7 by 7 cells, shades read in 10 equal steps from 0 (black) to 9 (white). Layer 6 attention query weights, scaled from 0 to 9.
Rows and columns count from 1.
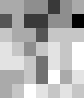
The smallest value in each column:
3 6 2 2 2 5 0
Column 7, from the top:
6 0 7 9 9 8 7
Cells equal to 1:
0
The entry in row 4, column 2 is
7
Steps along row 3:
down same down up same same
